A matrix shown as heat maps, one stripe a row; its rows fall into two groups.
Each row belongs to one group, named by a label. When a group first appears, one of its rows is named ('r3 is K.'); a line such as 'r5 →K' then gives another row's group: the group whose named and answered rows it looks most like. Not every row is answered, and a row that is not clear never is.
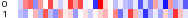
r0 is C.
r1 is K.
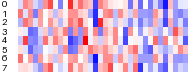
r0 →C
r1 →C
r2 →C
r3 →K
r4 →K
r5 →K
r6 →C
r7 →C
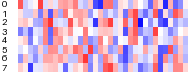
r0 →C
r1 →K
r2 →C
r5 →C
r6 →K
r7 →K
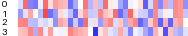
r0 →K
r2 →K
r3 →C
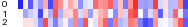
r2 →K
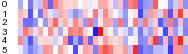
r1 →K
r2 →C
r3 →C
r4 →K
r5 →K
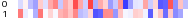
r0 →C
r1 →C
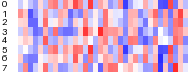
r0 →C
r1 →K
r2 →K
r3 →K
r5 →C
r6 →C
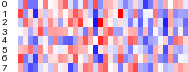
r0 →K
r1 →C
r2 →C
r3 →C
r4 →K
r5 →C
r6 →C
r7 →K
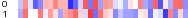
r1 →C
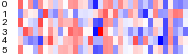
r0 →C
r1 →K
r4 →C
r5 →C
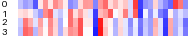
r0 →K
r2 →C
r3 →C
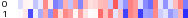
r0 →K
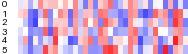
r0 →C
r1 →K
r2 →K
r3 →K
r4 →K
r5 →K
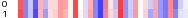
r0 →C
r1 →C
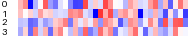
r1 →C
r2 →K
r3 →K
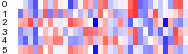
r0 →K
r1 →K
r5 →C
